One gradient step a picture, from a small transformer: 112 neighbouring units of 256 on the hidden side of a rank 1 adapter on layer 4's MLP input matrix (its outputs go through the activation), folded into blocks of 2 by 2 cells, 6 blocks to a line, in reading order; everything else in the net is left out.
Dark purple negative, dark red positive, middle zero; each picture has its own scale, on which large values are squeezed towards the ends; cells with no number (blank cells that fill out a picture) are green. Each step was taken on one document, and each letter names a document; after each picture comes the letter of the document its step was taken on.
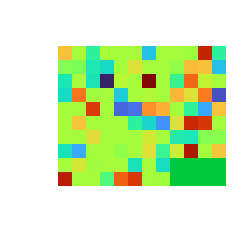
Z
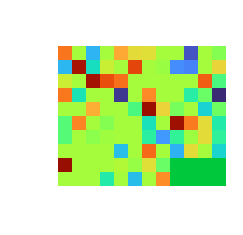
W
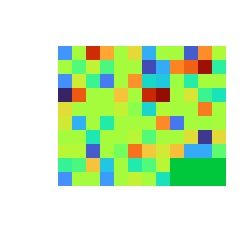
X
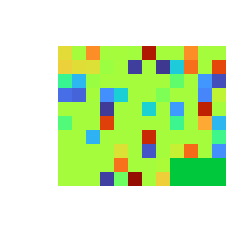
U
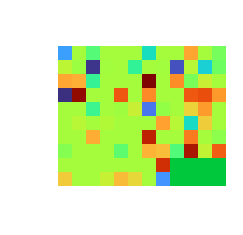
Z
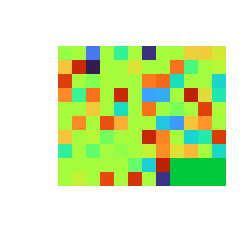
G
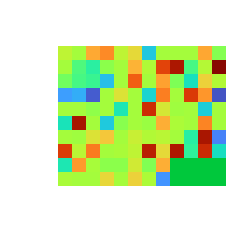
G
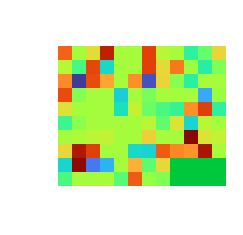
X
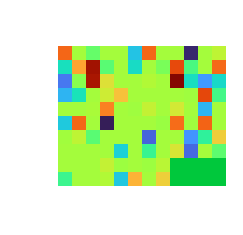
U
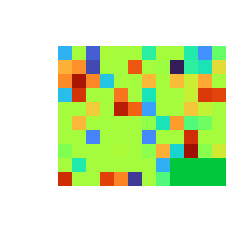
Z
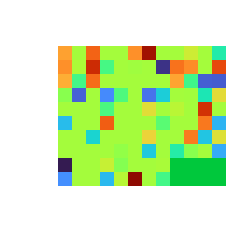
U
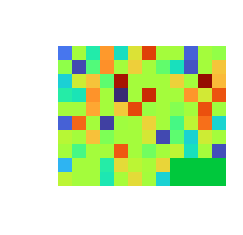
W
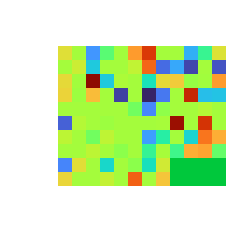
G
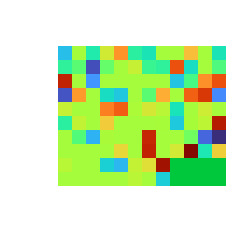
U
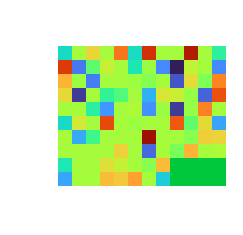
U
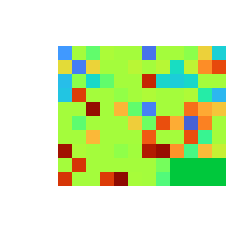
Z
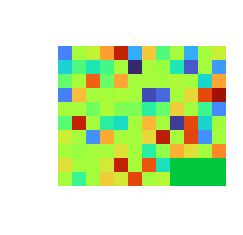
W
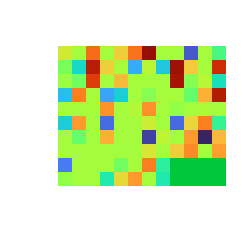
U
